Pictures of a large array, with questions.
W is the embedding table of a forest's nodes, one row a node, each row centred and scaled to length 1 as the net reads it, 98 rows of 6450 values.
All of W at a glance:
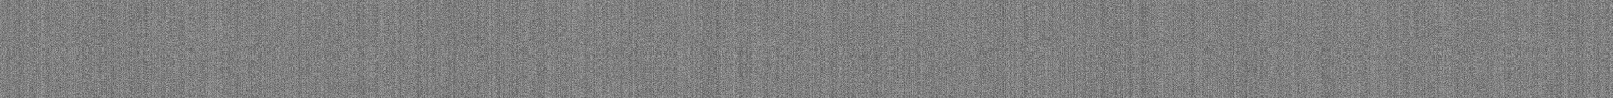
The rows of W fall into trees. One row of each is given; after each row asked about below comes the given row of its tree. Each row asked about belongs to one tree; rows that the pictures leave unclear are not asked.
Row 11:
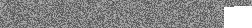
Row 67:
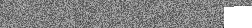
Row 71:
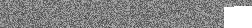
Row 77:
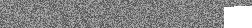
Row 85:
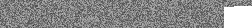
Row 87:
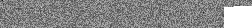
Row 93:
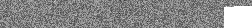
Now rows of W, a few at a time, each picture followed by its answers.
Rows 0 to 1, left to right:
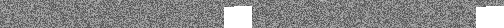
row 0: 77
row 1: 11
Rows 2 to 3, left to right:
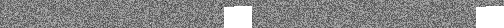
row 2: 77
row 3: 85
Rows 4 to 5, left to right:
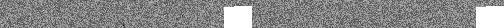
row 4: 71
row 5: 71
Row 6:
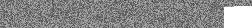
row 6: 93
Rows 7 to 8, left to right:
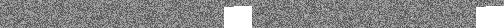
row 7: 11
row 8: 11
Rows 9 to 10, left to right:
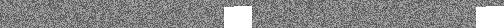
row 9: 67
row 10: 71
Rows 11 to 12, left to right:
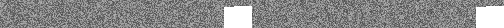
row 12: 67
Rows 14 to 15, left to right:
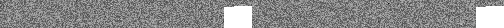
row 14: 77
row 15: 11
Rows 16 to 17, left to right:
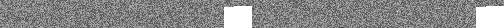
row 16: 67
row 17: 77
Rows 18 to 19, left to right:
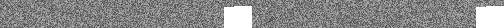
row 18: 77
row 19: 71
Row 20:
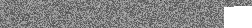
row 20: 11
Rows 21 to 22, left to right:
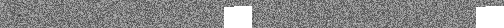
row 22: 93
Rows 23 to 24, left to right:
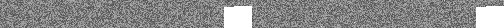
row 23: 11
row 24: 85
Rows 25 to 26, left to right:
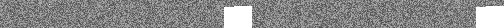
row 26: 87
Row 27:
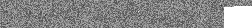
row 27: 93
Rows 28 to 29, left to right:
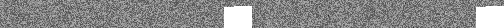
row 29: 87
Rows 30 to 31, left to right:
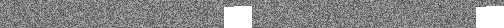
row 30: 11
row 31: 77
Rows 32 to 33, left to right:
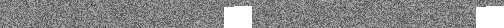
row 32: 93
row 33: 11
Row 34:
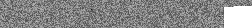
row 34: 67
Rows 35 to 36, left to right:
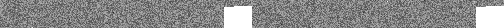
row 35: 11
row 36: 11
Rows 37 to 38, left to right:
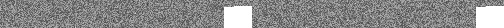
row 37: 93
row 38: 11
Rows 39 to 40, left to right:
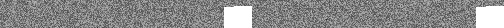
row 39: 93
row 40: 85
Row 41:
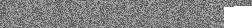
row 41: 71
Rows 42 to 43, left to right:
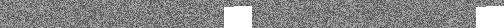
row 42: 67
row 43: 93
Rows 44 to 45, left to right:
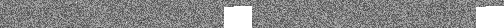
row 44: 87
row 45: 85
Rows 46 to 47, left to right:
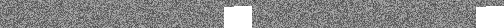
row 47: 67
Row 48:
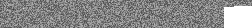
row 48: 77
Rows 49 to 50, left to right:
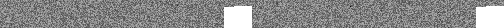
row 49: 77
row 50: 77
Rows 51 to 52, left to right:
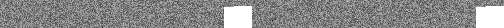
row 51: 67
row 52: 71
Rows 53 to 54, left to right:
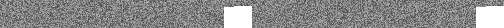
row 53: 67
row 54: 67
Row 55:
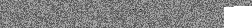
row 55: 93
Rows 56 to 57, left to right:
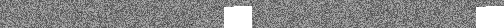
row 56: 93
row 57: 93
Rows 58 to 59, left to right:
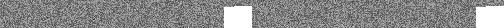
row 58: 71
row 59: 93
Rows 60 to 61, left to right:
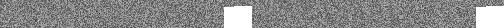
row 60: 77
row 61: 67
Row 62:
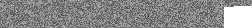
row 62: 11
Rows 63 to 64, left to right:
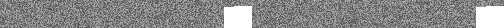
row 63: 77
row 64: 71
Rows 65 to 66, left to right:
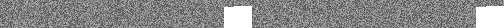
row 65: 87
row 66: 77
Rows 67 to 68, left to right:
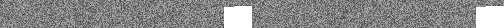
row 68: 67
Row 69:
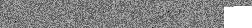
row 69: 67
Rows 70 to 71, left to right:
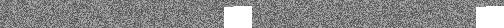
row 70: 93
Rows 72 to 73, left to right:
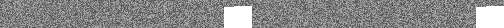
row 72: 67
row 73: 77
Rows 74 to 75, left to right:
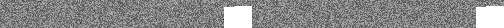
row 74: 85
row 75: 77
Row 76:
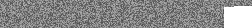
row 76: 67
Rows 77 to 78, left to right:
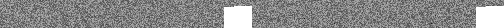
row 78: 67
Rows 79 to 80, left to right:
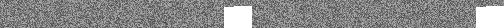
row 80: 77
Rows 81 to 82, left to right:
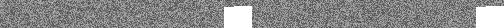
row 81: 11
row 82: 93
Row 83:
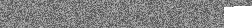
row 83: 67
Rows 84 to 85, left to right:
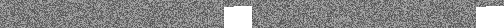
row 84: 11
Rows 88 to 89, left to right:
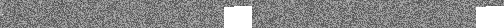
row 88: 11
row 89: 71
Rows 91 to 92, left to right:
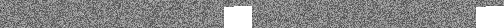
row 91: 11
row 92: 67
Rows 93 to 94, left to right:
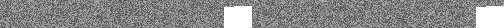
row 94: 11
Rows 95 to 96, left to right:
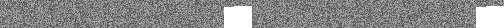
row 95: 77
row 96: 77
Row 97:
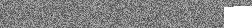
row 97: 87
